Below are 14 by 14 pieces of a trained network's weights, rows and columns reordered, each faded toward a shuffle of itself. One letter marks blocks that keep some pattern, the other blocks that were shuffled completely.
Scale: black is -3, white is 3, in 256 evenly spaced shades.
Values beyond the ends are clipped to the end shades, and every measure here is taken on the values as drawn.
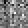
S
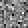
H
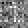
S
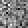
S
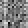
S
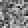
H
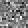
H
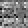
S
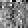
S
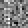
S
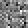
H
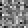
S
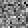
H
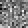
H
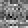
S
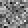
H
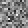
H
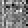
S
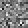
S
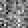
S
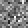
H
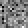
H
